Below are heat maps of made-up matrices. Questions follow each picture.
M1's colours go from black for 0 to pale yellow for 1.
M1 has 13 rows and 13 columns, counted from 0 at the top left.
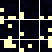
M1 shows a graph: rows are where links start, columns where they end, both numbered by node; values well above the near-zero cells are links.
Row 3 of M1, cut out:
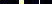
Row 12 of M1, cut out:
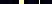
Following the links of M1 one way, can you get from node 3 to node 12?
no
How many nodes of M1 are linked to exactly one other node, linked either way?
2
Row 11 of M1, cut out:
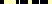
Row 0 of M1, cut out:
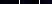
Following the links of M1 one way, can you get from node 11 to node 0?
yes
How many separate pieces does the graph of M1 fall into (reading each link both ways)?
1
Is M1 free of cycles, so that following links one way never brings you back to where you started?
yes
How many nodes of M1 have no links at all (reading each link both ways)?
0
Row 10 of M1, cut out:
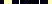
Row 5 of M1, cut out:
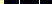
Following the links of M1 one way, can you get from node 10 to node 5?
yes
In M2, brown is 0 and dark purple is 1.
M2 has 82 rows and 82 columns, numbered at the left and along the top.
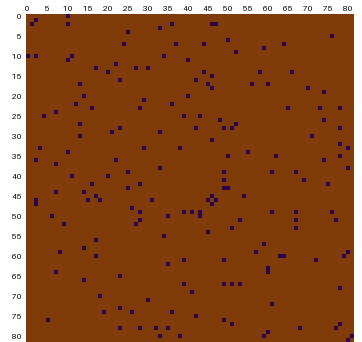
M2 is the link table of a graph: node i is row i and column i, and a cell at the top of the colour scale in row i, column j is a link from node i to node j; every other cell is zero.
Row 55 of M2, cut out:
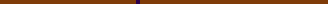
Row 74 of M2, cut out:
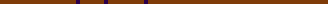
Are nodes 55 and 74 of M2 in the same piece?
yes
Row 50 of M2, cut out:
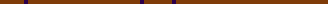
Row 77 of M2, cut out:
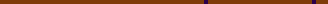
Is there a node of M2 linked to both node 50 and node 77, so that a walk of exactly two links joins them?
no
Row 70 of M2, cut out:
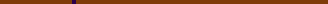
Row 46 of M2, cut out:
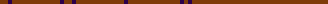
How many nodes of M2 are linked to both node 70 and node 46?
1
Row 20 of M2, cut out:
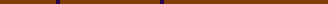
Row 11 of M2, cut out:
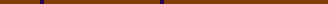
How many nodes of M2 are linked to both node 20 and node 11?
1
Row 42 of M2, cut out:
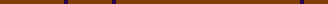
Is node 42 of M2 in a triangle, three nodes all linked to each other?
no
